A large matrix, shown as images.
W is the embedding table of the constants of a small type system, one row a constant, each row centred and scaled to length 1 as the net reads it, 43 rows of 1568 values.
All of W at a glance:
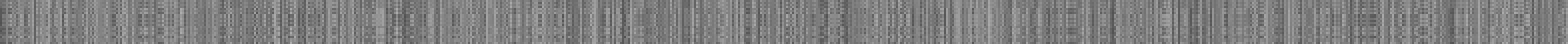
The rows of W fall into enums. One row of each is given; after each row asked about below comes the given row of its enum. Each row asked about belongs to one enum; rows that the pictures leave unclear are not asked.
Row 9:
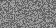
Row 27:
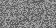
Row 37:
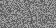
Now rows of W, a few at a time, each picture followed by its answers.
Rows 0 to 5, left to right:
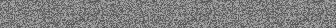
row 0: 9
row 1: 27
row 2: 37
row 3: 27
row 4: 9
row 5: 27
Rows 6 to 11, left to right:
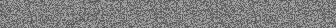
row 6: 37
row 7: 27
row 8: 9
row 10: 37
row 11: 9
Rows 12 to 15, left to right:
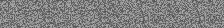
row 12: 9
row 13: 9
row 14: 37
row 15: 37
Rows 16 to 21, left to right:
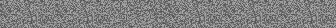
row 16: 37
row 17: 37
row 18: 9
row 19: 37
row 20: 37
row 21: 37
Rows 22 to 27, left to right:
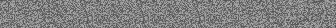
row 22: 9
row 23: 37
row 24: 37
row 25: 37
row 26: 9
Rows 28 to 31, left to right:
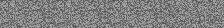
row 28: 9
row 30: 9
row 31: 37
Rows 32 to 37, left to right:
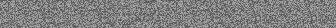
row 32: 9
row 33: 9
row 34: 27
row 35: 9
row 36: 37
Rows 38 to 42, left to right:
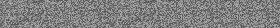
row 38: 27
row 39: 9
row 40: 27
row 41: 9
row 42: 9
